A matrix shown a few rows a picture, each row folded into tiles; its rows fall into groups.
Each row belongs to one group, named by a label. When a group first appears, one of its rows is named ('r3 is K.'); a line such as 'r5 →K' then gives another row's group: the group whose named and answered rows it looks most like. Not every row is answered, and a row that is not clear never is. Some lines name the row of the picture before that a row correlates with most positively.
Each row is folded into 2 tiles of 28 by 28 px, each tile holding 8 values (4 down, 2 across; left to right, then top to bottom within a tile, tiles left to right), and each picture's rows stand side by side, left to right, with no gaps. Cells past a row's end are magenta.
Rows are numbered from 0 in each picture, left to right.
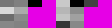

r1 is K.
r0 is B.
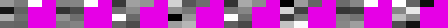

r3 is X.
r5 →B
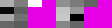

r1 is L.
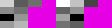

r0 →X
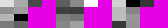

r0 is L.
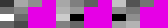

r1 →L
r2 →X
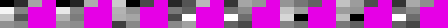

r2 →K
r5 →L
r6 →L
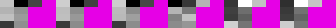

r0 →K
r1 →K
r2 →K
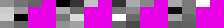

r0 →L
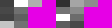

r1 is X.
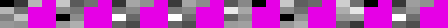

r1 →X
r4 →B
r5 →X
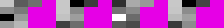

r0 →X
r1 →K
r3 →K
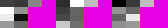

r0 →L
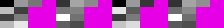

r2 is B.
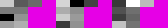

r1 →K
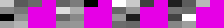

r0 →X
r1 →B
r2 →L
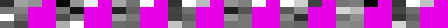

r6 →B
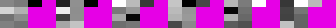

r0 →B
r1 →B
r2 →L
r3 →K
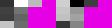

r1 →K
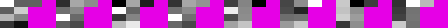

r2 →B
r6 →K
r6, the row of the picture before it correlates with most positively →1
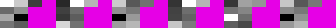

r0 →L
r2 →X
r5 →X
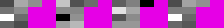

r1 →X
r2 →B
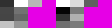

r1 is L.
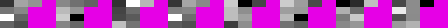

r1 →L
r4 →K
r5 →L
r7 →B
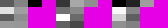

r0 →B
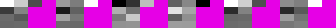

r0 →L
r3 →B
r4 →L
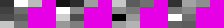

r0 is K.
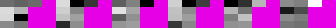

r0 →L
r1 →K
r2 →B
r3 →K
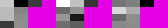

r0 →K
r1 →L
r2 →B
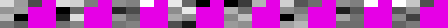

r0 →L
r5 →X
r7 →L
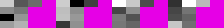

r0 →X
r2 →L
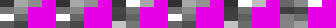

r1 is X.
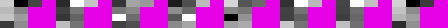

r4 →X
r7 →K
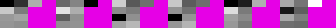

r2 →X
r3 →X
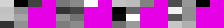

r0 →K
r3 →B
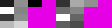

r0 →B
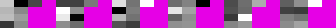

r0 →K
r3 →B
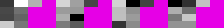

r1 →L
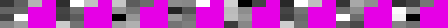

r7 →L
